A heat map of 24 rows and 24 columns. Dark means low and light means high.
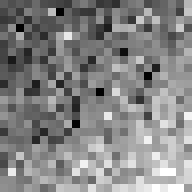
Grain: fine. Mirror symmetry: none. Slope: up to the bottom right. Ninth with the lowest average: top left.
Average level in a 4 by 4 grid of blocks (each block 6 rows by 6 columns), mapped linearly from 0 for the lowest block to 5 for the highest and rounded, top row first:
0 1 1 2 / 0 1 2 2 / 1 1 3 4 / 2 3 4 5
